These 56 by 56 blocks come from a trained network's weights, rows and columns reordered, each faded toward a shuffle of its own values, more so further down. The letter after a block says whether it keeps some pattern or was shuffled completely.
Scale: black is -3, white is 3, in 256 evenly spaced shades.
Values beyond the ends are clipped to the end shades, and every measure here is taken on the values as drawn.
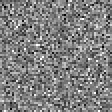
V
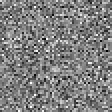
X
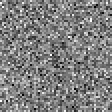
V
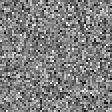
V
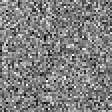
X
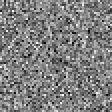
V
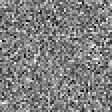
V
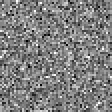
V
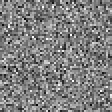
V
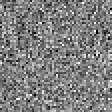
X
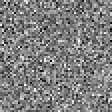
X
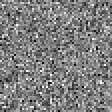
V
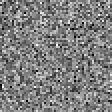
X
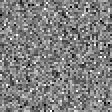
V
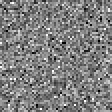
V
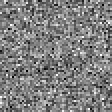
V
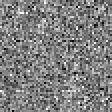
X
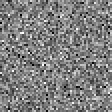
X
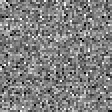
X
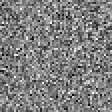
X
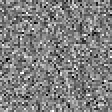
V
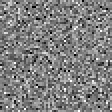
X
